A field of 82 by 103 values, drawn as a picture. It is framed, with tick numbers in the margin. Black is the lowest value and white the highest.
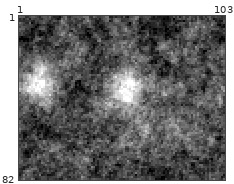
No row or column stands out. No seam splits the table. Neither half mirrors the other. Two bumps rise from the field. The centre is the ninth with the highest average. Most values sit low, with a long tail of high ones.
